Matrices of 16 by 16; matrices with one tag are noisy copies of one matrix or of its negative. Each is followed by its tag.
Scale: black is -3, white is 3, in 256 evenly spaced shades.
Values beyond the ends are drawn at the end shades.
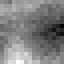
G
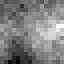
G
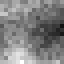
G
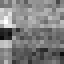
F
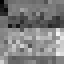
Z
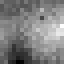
G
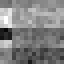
F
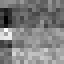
F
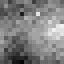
G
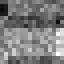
Z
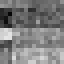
F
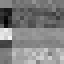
F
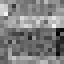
Z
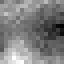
G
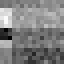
F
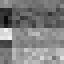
F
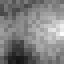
G
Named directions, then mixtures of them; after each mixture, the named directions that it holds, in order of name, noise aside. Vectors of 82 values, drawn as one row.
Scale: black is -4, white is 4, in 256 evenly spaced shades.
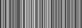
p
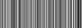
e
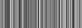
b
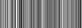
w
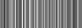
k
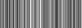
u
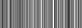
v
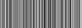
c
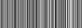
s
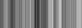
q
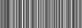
b, k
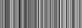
b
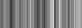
q, v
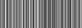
c, k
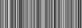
v, w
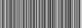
c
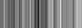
b, q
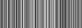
c, e, w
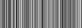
w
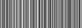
c, k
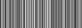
p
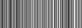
v, w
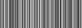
b, k, u
